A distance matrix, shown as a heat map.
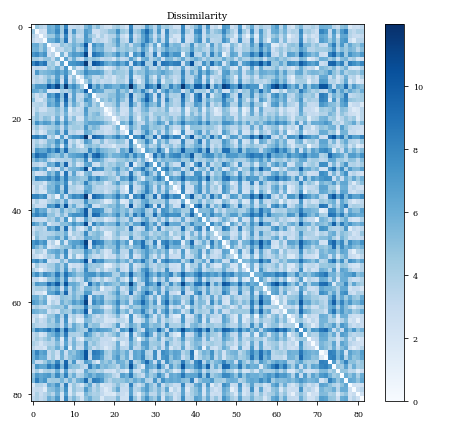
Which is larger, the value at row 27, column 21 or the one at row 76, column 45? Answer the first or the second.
the second
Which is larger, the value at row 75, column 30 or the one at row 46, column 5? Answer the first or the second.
the second
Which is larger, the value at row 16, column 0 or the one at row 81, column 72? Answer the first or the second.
the second
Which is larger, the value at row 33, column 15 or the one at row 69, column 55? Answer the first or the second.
the first
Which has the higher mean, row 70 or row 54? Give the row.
54
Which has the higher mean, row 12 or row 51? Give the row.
51
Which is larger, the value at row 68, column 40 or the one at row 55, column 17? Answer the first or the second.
the first
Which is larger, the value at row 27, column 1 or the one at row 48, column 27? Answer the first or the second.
the second
